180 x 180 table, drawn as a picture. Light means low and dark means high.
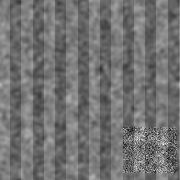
Roughest part: bottom right. Slope: none. Stripes: upright, repeating 8 times. Odd patch: rougher, in the bottom right.
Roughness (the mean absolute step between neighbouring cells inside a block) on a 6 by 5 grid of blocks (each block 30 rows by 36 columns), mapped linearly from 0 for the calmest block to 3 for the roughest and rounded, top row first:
0 0 0 0 0 | 0 0 0 0 0 | 0 0 0 0 0 | 0 0 0 0 0 | 0 0 0 2 3 | 0 0 0 2 3
